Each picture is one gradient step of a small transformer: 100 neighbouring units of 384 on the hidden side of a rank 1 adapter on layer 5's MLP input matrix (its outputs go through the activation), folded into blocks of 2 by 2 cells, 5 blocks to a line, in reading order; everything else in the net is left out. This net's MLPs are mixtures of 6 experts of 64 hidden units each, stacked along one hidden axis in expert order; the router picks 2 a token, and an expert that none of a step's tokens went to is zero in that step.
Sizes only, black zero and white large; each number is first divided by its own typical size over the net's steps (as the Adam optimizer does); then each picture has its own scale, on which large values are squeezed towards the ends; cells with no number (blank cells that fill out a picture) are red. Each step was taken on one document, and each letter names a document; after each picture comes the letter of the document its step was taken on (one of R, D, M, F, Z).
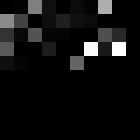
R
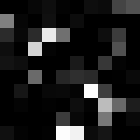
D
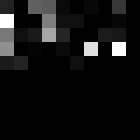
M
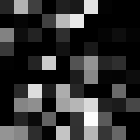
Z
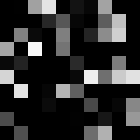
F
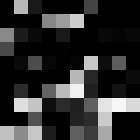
Z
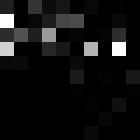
M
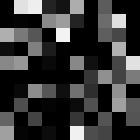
F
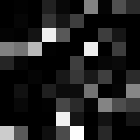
D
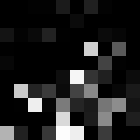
D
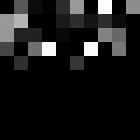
R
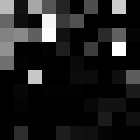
M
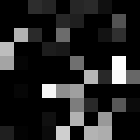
F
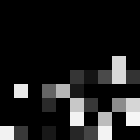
F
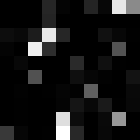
D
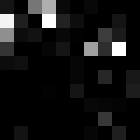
M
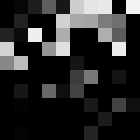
F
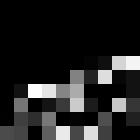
F
